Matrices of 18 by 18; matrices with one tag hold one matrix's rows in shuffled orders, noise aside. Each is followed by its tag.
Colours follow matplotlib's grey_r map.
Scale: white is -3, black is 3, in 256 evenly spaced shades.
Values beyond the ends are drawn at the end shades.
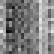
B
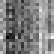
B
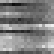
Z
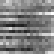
Z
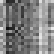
B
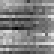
Z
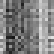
B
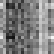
B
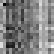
B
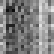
B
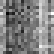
B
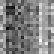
B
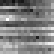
Z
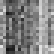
B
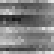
Z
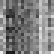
B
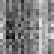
B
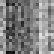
B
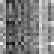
B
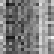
B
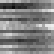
Z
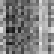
B
